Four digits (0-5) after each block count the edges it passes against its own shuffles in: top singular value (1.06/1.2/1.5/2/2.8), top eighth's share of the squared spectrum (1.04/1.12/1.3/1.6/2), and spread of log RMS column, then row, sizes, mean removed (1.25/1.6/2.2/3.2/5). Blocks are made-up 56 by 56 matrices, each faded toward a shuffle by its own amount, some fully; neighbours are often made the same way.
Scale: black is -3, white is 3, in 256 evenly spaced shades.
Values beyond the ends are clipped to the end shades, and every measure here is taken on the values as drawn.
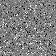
1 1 0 1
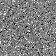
1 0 0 0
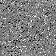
1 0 0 0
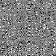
4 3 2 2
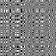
5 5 4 3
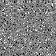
3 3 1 1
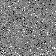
2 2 0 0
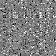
3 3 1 1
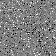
1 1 0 0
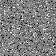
1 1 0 0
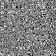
3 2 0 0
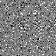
3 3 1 1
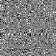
4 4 2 2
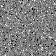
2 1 0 0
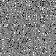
3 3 1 1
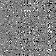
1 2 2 2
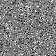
1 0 0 0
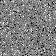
1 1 0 0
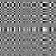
5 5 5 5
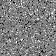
0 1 0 0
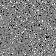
0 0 0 0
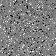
0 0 0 0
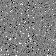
2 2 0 0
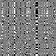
5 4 3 3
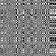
5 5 4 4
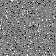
2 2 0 0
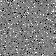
2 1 0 0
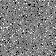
1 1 0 0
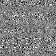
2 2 0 3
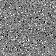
0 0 0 0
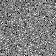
0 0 0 0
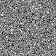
0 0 0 0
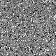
0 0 0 1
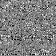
1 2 0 3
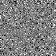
1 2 0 2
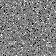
0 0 0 0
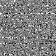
1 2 0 2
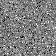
0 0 0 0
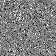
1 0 0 0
